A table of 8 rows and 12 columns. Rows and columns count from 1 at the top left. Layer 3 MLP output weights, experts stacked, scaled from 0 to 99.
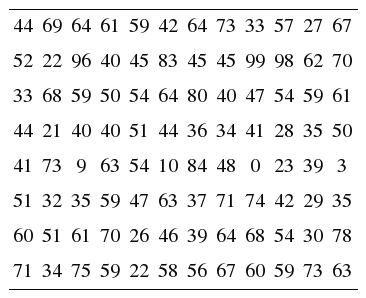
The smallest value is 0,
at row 5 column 9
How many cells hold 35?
3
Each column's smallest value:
33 21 9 40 22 10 36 34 0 23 27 3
